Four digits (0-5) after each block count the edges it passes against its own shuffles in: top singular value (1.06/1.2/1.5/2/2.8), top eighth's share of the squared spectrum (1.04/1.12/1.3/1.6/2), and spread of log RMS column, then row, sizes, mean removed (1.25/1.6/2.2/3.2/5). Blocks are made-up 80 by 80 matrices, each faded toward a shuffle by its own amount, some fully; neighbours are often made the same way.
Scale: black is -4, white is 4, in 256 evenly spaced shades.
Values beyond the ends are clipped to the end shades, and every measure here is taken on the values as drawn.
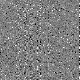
3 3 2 1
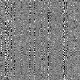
4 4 4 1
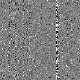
4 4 3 0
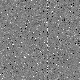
2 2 1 0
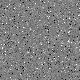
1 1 0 0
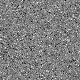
0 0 0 0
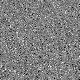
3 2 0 0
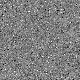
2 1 0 0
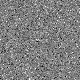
2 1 0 0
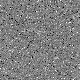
0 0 0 0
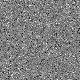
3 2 0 0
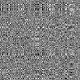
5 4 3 3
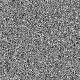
0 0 0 0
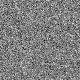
0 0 0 0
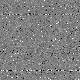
3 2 0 1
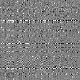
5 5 2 3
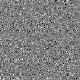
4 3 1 2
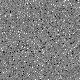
1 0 0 0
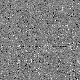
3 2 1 0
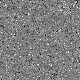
1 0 0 0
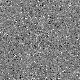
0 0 0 1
